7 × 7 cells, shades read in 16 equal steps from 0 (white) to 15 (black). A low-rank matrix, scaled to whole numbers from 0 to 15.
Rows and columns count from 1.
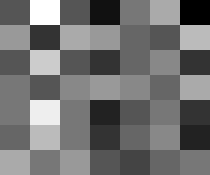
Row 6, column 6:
7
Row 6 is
9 4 8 12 9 7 13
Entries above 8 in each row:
4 3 5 2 3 4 3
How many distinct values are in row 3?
5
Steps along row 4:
up down down up up down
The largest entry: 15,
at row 1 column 7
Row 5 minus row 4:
0 -9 1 7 3 -1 7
